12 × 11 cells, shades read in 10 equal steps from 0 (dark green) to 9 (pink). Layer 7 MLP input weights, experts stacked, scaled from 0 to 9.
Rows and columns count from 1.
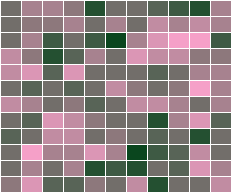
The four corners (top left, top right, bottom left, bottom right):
4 6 5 7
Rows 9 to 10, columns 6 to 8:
5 4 3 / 6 0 2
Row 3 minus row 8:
0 3 -6 -3 -3 -4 2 7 3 1 -1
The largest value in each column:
7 9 8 8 8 7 8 8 9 9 7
